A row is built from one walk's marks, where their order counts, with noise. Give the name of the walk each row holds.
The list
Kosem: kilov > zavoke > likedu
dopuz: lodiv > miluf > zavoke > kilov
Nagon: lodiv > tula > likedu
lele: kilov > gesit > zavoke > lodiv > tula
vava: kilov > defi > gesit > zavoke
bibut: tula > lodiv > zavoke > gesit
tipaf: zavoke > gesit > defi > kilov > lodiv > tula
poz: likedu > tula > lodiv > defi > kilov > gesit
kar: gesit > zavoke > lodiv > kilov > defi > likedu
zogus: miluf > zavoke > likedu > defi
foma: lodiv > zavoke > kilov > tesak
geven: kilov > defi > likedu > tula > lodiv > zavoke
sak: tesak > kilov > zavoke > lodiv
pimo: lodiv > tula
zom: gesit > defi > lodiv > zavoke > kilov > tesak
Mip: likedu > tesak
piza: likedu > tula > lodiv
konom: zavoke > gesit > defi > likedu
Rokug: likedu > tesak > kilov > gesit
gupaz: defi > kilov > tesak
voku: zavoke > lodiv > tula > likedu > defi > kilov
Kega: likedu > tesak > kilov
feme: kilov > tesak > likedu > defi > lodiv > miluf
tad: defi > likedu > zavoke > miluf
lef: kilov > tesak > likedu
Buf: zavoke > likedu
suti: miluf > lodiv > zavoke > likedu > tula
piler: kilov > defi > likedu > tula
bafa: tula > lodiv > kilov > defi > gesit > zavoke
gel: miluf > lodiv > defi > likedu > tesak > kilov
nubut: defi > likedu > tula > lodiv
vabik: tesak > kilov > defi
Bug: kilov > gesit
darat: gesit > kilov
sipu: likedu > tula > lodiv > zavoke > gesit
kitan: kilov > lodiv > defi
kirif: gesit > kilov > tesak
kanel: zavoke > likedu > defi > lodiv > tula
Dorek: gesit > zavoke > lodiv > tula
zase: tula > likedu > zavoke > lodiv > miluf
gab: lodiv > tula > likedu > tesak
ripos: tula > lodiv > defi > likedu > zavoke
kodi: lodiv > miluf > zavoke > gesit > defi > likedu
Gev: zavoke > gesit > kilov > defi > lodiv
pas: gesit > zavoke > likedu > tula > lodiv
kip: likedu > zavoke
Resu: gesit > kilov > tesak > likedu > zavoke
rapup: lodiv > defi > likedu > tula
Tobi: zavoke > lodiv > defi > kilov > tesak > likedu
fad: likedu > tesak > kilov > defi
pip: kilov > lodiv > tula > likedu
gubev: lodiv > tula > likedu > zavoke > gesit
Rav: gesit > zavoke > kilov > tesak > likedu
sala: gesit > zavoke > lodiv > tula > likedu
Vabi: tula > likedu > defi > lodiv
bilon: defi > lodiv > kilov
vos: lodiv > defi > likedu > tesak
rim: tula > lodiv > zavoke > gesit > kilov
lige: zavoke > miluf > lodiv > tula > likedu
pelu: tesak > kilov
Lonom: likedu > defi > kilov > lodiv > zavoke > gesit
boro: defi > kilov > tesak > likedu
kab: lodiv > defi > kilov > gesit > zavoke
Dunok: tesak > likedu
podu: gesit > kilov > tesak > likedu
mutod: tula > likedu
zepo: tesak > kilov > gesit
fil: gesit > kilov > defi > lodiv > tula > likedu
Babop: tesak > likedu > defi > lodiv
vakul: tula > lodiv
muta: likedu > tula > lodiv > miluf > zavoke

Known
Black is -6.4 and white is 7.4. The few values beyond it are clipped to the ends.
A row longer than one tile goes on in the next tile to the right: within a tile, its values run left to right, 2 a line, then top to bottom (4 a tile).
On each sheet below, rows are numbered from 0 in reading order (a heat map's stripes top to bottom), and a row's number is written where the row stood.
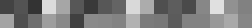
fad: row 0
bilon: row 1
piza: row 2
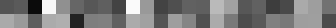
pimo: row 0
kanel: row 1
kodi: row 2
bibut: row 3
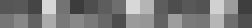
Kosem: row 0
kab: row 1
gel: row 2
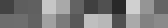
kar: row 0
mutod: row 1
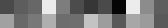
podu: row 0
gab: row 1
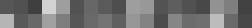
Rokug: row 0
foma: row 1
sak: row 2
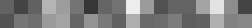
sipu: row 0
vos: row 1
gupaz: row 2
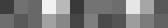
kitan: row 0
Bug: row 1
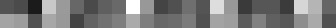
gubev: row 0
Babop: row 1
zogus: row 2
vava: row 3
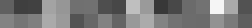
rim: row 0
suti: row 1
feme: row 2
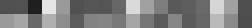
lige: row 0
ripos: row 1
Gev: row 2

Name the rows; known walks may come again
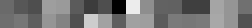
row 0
foma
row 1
gab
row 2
rim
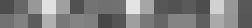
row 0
rapup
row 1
Bug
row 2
voku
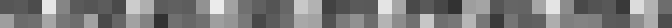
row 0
Resu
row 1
vabik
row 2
poz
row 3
Lonom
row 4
Vabi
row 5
pelu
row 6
gupaz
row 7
vava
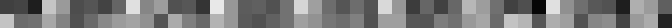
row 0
Kega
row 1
vakul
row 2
fil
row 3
geven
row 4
zogus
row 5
sipu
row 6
Nagon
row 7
Dorek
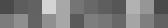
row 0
muta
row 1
zom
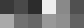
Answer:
Mip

